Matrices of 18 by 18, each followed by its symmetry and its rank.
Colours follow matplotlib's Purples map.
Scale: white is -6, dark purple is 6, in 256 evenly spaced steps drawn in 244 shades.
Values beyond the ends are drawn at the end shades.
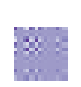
symmetric, rank one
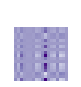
neither, rank one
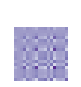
symmetric, rank one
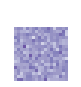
antisymmetric, full rank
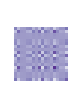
symmetric, rank one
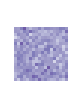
antisymmetric, full rank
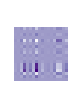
neither, rank one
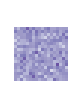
antisymmetric, full rank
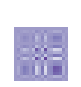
symmetric, rank one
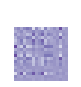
antisymmetric, rank two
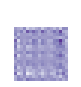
antisymmetric, rank two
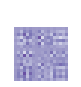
antisymmetric, rank two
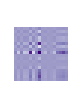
symmetric, rank one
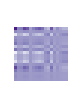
neither, rank one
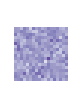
antisymmetric, full rank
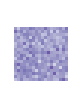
antisymmetric, full rank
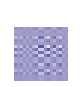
neither, rank one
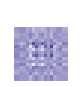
antisymmetric, rank two
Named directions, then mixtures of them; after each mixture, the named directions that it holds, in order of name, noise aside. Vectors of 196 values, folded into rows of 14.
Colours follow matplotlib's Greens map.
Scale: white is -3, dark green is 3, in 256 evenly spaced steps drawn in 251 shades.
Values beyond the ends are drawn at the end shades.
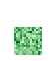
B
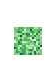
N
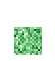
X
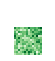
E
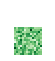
N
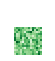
B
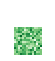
N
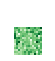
B, E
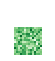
N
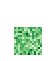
E, N, X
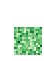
B, E, N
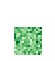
B, E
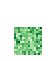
B, E, N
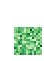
N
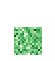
X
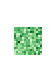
B, E, N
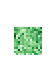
B, E, X
